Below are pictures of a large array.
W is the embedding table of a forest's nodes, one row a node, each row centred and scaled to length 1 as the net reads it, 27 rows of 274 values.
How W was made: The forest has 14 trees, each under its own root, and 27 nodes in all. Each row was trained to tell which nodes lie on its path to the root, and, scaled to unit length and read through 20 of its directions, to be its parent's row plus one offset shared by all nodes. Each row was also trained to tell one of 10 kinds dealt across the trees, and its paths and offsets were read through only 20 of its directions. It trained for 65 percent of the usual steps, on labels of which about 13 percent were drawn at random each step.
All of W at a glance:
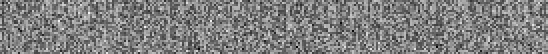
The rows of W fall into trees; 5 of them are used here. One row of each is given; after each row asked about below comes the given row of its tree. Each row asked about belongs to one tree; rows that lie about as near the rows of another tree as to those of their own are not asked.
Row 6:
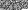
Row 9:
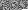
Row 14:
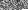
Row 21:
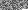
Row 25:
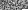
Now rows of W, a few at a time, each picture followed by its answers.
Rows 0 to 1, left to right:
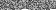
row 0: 14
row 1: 25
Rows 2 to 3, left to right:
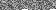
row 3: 14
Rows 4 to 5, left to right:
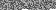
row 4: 14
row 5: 6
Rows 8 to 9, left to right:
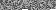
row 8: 25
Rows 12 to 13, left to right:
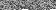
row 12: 9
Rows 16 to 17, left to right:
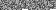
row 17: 9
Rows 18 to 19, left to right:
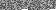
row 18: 6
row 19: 9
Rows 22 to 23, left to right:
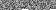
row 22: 9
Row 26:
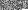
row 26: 21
